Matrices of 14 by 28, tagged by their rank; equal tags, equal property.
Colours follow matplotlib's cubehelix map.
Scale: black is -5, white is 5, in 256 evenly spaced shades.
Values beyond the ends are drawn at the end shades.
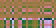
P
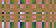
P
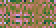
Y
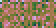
Y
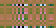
P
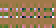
P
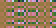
P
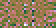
Y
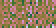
Y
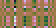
P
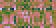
Y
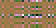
P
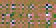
Y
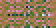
Y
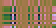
P
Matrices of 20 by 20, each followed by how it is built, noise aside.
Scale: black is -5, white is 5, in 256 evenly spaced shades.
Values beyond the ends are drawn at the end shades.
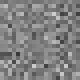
low rank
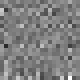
low rank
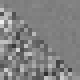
lower triangular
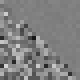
lower triangular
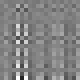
low rank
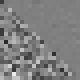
lower triangular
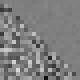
lower triangular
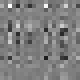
low rank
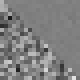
lower triangular
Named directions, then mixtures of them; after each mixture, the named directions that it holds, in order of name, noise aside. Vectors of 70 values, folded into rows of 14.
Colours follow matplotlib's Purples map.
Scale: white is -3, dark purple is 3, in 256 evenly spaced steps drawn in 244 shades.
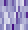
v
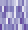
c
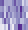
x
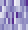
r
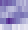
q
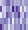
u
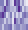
c, r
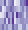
r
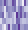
v, x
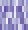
c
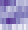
q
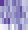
q, x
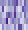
c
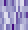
v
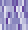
c, v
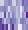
x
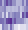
q, x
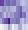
q, x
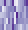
r, v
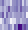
q, x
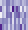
u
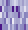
c, u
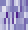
r, x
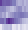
q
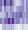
q, r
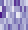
r, u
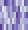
u, v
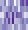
r, v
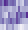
q, v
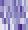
x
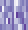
c, r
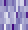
v
